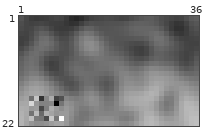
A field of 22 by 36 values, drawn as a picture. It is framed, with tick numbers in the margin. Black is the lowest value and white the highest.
There is an overall slope up to the bottom. The ninth with the highest average is the bottom right. The texture is blotchy. Values change most from cell to cell in the bottom left. An odd patch, rougher than its surroundings, sits in the bottom left.
